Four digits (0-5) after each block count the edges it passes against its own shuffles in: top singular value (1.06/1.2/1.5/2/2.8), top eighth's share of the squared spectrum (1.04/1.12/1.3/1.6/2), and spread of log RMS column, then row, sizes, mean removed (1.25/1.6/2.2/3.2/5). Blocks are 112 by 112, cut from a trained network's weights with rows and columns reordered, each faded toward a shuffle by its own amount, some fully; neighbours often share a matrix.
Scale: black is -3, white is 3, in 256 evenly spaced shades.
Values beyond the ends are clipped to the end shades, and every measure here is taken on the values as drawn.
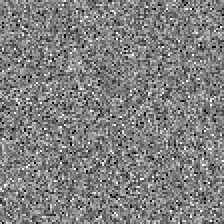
1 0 0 0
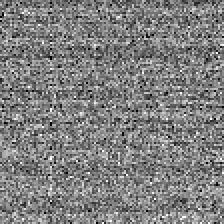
3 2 1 0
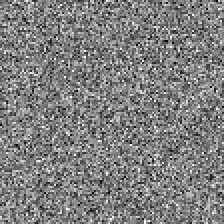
0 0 0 0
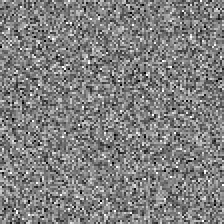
0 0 0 0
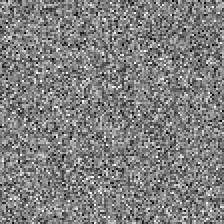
0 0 0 0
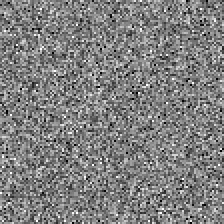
0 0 0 0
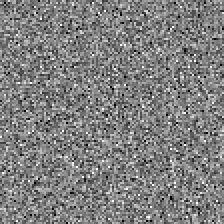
0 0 0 0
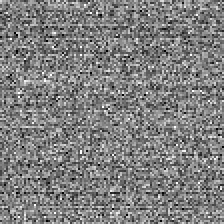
3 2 0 0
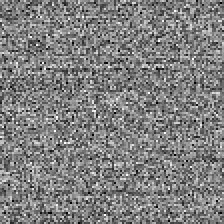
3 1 0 0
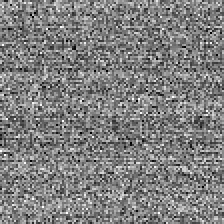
3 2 0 0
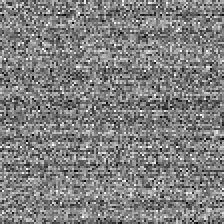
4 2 0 1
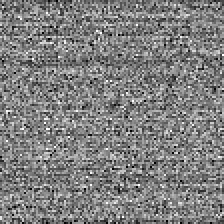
3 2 0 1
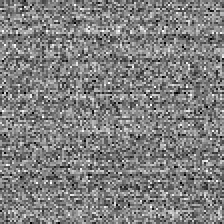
3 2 0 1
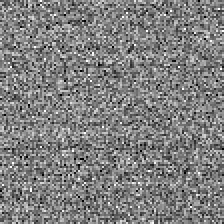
2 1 0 0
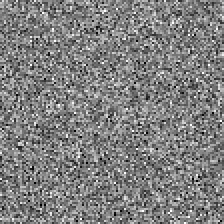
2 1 0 0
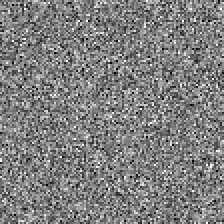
2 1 0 0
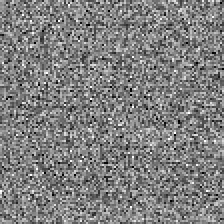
2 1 0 0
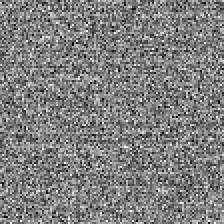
2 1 0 0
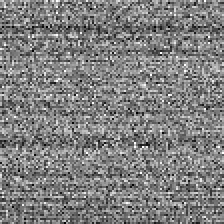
4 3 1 1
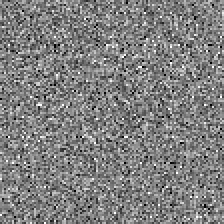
3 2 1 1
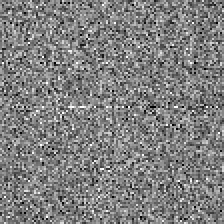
2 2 0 2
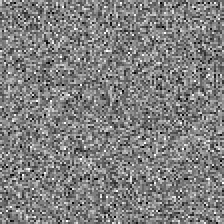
1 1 0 1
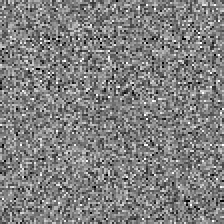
2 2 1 2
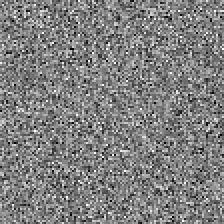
2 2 0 2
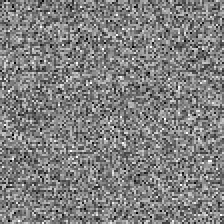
1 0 0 0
